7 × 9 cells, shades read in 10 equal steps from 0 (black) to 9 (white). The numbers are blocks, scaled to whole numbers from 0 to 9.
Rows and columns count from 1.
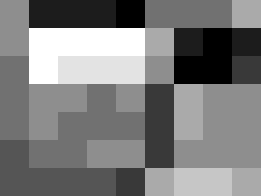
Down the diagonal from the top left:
5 9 8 4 4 2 7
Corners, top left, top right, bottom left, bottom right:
5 6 3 6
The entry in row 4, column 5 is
5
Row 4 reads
4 5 5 4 5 2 6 5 5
